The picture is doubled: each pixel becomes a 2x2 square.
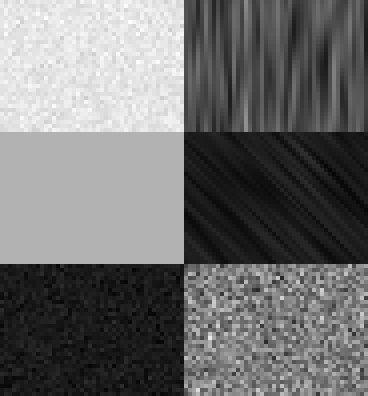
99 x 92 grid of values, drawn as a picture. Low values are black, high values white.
It is made of 3 by 2 panels. Panel 1,1: very high, fine-grained, faint in contrast. Panel 1,2: low, streaked downward. Panel 2,1: high, flat. Panel 2,2: very low, slanting down to the right, faint in contrast. Panel 3,1: very low, fine-grained, faint in contrast. Panel 3,2: middling, fine-grained, strong in contrast.
